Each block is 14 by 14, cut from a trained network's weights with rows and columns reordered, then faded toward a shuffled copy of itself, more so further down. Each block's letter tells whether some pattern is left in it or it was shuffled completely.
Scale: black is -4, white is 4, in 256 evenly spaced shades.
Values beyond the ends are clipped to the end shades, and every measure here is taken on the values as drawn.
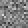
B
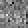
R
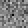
B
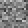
R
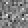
B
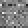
R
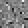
B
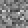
R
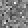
B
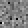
B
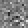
R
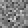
B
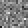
B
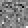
B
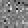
B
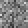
B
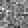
B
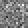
B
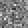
B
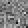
B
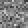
B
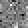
B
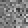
R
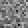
B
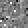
B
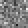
B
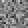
R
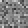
B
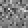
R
